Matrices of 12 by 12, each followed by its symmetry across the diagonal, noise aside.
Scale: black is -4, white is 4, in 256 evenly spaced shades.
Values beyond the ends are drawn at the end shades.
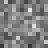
neither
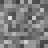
neither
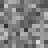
neither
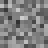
antisymmetric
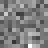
neither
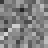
neither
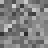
neither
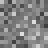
symmetric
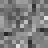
symmetric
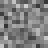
antisymmetric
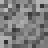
symmetric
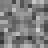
antisymmetric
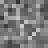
symmetric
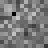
symmetric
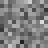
antisymmetric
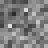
symmetric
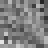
antisymmetric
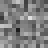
antisymmetric
